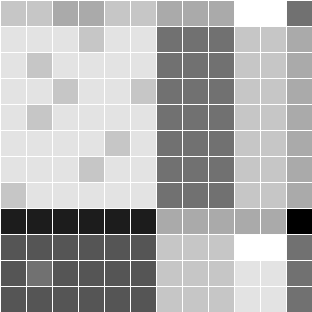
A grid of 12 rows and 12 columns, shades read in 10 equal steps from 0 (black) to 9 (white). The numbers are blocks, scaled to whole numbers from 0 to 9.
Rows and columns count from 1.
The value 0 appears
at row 9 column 12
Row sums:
80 79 79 78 79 79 79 79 36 61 60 59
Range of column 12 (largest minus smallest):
6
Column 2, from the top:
7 8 7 8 7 8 8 8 1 3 4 3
